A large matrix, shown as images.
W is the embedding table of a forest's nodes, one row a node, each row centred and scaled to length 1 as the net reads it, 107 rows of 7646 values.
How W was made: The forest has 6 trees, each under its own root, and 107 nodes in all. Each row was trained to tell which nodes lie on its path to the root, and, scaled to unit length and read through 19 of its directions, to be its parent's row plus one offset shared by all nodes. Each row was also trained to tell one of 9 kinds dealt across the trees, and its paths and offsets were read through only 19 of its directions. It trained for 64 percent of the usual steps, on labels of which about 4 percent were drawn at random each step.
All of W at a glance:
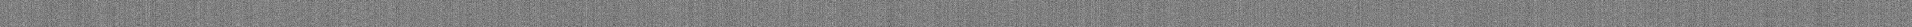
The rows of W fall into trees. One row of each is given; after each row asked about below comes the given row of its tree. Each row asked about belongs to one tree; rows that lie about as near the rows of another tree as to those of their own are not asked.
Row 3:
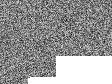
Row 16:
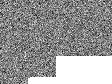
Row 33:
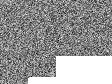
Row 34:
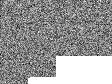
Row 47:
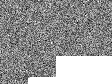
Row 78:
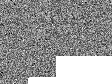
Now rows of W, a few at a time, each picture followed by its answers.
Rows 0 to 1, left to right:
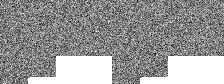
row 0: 47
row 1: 47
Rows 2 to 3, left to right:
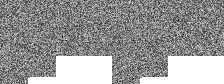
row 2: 47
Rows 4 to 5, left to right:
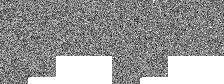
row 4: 47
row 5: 78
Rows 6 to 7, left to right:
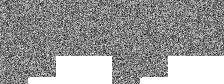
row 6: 3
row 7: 34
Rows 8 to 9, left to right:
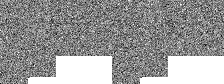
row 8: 78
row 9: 78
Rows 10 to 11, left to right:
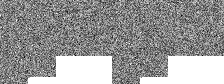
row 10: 33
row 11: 34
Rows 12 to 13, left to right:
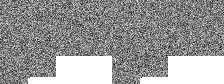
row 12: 16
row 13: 3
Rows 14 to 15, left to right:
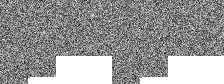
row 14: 47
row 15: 34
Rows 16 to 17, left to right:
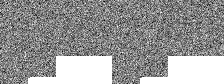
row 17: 78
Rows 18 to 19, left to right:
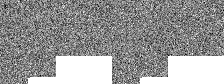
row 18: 78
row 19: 33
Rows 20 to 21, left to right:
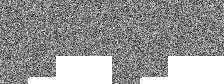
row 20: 3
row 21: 47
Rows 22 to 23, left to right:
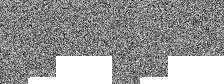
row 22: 33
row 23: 3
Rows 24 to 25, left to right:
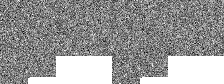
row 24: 78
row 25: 34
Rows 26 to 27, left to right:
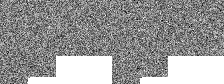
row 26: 34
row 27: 78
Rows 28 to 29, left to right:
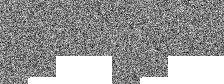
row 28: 3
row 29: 34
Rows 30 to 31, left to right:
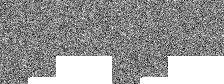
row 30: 47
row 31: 33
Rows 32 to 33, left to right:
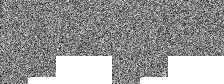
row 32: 34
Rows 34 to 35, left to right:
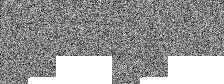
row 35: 3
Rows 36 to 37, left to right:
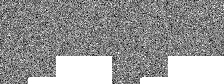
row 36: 47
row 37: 47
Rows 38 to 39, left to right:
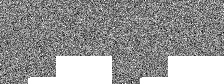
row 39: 47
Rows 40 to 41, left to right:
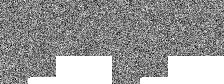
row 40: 3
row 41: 16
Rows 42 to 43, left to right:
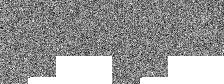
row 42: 3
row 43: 78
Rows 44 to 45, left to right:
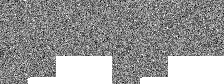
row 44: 3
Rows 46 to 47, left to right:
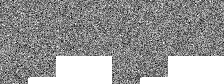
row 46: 47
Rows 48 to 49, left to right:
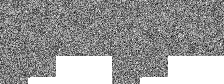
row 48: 16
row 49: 34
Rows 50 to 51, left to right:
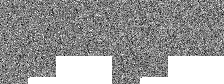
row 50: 33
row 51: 34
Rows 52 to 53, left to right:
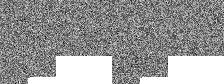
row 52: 78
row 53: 34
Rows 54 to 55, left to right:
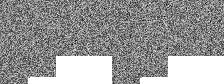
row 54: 34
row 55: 47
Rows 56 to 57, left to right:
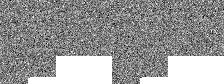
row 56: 78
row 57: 78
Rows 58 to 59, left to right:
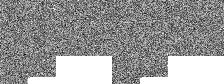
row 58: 3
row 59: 47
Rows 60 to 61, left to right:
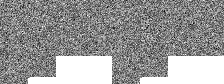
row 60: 33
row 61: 16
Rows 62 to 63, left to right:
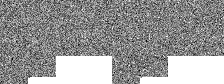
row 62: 47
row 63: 33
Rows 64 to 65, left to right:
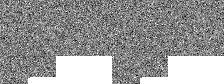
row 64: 3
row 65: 78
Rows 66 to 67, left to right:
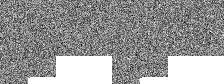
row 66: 3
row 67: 3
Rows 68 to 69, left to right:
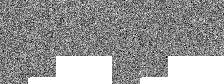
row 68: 16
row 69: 78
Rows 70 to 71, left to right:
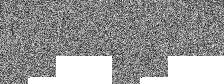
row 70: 34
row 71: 3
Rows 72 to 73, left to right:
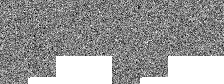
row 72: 3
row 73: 47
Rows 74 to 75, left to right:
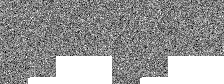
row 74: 78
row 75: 78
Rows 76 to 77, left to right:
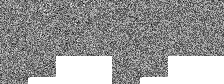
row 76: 47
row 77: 47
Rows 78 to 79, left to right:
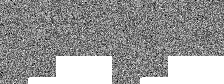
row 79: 3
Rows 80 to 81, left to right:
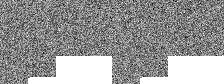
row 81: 3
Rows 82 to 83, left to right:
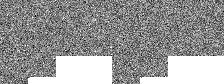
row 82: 78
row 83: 16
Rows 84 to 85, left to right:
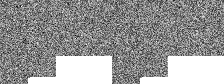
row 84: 16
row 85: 47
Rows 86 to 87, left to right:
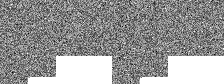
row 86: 34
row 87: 3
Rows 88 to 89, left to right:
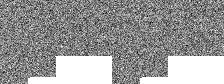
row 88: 33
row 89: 78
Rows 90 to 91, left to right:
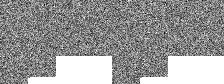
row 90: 16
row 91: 47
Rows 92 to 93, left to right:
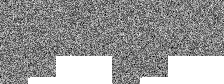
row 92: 3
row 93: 34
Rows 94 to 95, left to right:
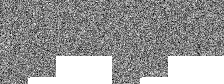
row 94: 34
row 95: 33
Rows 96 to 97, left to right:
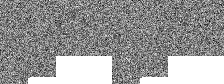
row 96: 33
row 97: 33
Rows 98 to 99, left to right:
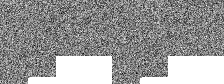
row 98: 33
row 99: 3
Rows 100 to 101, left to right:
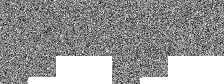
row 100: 33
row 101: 3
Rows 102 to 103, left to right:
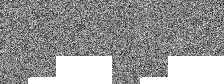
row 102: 16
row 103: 3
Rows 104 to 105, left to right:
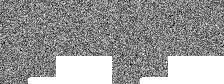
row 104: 47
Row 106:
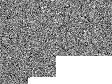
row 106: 47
